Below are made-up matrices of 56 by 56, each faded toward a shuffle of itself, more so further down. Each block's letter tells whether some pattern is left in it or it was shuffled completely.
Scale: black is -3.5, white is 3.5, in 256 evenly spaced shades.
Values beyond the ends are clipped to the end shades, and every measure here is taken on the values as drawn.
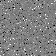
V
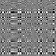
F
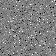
V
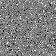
V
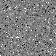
V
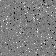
V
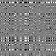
F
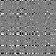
F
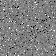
V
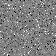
V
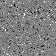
V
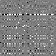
F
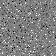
V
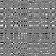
F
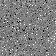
V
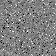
V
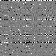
F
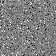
V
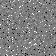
V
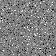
V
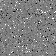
V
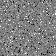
V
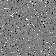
V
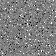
V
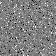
V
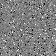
V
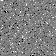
V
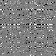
F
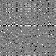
F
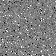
V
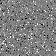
V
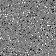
V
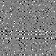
F
